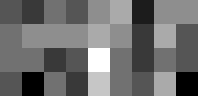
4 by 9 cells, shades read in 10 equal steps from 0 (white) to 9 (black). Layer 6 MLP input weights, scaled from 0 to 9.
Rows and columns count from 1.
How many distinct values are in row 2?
5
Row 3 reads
5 5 7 6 0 5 7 5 6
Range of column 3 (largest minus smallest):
3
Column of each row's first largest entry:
7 7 3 2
